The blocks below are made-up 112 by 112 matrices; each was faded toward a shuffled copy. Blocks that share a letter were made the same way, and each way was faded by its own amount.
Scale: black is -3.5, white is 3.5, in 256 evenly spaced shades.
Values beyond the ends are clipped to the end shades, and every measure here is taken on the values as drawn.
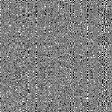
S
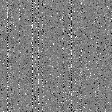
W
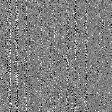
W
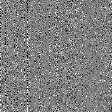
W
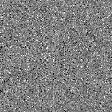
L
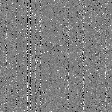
W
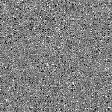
L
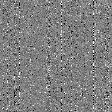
W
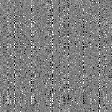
S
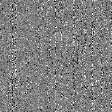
W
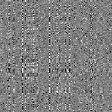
S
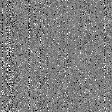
W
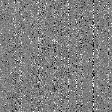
W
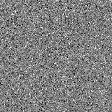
L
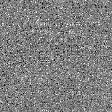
L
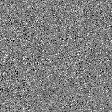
L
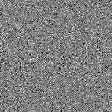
L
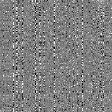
S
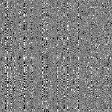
S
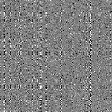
S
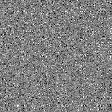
L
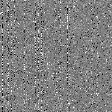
W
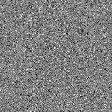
L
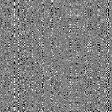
S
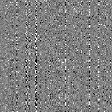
S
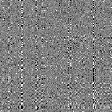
S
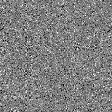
L
